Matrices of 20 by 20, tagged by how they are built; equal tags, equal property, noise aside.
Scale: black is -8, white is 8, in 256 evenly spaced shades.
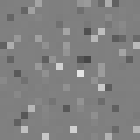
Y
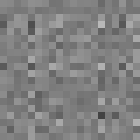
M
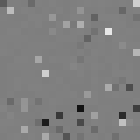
Y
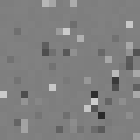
Y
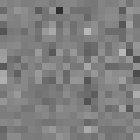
M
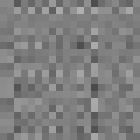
M
